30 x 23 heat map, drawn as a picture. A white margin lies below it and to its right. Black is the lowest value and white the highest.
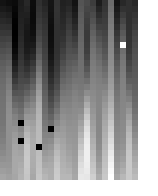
There is an overall slope up to the bottom. Five lone cells stand out: one far higher and four far lower than their neighbours. The grain runs up and down. The top left is the ninth with the lowest average.
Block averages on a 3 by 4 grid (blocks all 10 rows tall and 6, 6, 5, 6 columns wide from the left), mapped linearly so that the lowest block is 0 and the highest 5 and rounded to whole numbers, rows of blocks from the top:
0 1 1 1
2 2 3 3
4 4 5 5
